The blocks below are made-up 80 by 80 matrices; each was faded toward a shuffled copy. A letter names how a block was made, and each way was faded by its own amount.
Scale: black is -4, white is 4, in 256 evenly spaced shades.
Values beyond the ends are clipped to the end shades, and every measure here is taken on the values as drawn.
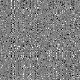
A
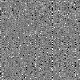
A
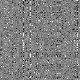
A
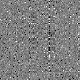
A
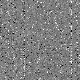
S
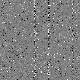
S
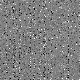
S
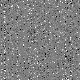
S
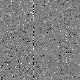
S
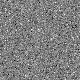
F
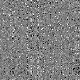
A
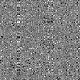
A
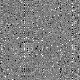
A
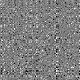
A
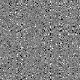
A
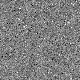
F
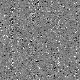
S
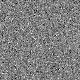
F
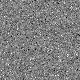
F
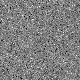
F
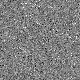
F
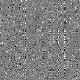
A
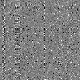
A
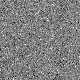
F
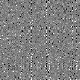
A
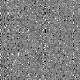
A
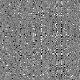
A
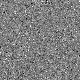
F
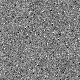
F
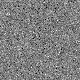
F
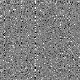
A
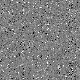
S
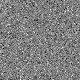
F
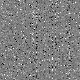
S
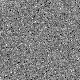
F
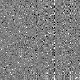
A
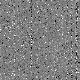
S
